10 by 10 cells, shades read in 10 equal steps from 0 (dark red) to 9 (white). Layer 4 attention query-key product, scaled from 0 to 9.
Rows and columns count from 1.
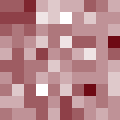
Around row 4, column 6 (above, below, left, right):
4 4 4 3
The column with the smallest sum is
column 3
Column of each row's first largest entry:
5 6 10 6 8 5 10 4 1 5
